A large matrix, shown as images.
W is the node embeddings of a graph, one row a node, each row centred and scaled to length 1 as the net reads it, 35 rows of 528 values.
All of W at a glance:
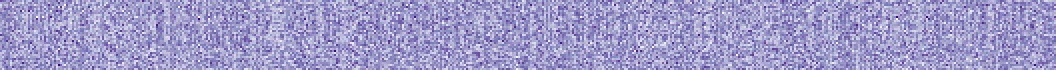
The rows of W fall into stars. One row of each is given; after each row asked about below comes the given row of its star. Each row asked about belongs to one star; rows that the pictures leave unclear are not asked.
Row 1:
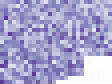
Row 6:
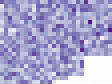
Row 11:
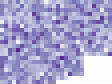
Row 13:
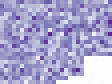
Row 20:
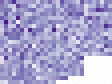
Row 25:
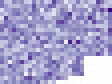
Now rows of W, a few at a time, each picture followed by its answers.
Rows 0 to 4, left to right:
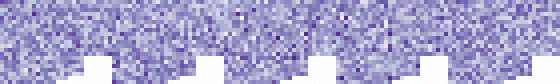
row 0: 11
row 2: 6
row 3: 13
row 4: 20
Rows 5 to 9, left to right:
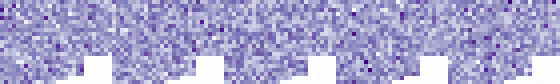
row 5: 25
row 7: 11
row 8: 1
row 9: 1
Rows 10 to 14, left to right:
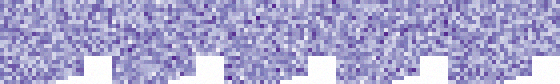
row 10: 25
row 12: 13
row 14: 13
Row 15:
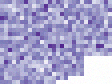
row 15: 1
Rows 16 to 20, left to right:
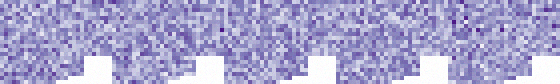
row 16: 13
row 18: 6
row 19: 1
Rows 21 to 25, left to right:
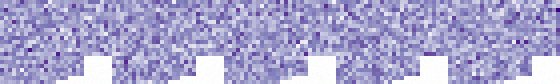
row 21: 20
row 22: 13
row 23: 11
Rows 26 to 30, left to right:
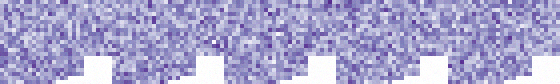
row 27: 1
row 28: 6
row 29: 13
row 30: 1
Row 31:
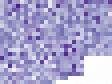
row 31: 6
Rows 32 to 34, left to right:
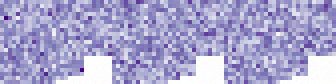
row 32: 11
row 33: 6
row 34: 25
